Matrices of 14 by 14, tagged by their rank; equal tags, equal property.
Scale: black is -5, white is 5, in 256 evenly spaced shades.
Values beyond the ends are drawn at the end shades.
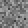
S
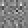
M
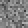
S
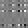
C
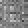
M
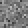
S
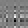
C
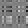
C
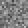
S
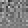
M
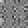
M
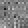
M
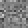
M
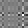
C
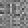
M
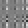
C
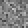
S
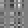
C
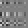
C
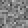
S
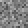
S
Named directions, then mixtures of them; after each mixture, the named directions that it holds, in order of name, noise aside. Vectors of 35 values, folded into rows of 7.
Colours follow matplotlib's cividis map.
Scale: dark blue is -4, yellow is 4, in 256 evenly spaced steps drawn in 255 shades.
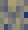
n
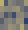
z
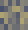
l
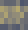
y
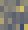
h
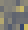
h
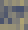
h, y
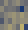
h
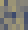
n, z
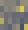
h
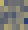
n, z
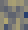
n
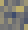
h, z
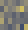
h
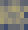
n, y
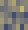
h, n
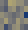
n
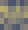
n, y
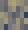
n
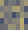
l, z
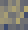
n, y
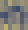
l, y
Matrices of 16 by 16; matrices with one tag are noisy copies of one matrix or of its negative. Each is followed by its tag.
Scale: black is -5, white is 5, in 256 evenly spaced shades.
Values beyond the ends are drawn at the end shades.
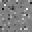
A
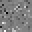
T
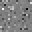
A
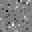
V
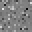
A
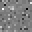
A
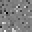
T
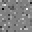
A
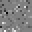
T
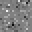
V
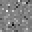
V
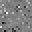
T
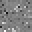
T
